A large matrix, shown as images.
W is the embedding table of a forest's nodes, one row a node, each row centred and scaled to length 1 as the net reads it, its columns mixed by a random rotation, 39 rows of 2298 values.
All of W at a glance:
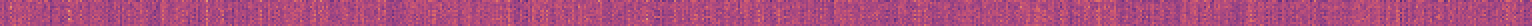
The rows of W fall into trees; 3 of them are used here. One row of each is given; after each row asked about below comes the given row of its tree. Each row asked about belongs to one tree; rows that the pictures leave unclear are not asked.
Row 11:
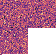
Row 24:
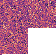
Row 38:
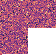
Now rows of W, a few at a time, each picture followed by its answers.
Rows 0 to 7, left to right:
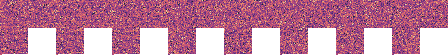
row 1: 38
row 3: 24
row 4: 38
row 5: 11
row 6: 24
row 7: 11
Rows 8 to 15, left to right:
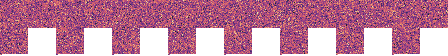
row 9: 24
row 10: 11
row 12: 24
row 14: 24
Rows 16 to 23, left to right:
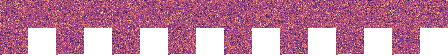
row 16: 38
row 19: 11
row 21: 38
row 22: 38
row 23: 38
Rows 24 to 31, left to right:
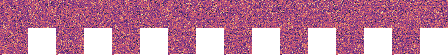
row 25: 11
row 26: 24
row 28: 38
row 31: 38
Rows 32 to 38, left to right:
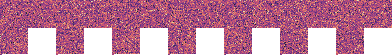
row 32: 11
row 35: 11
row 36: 24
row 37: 38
